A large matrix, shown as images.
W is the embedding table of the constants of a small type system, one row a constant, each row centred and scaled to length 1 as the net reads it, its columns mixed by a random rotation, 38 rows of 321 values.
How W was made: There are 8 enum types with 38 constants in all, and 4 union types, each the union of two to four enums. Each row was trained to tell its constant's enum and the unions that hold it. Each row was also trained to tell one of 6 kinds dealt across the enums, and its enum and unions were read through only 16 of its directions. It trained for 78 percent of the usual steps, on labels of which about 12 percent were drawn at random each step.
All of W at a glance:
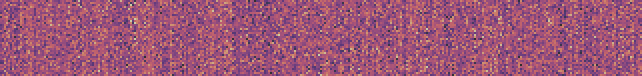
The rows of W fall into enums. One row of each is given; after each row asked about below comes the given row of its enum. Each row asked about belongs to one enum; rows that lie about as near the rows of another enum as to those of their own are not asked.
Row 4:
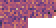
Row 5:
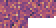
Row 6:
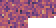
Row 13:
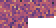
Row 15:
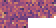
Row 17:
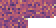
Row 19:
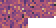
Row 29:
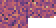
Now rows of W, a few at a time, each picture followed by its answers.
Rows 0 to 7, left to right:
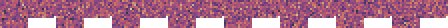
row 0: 15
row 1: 4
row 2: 13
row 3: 29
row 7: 17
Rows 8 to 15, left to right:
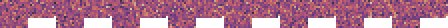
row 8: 6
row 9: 19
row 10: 19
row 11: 19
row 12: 6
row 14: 29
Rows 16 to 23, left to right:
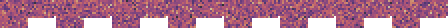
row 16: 6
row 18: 29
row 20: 15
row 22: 6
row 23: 17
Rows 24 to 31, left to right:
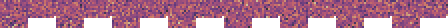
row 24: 17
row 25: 4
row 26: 4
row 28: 15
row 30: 17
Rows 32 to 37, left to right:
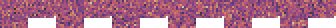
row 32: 13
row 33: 29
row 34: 17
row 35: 13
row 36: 4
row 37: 15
